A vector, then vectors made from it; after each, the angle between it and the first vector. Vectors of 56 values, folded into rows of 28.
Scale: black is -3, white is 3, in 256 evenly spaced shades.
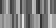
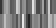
nearly parallel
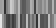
orthogonal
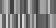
partly aligned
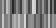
partly aligned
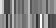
partly opposed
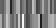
nearly parallel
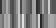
nearly parallel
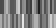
nearly parallel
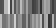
orthogonal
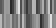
nearly parallel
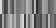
orthogonal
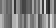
orthogonal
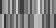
orthogonal
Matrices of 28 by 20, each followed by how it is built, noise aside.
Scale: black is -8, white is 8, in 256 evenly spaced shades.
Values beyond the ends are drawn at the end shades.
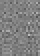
low rank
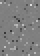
sparse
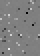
sparse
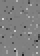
sparse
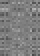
low rank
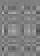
low rank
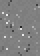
sparse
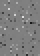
sparse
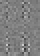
low rank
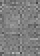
low rank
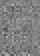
low rank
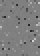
sparse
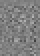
low rank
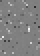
sparse
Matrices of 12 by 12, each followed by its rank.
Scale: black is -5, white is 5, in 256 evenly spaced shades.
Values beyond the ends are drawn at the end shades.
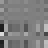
one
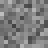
full rank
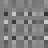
one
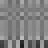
one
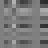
one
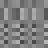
one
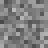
full rank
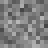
full rank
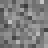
full rank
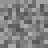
full rank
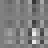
one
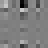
one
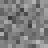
full rank
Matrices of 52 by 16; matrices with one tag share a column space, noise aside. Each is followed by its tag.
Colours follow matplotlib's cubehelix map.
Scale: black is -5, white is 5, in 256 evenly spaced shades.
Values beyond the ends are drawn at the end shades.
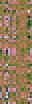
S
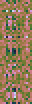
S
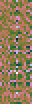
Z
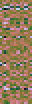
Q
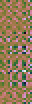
Z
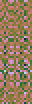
Z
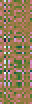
Z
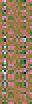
Z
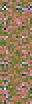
Q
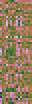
S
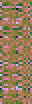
Q
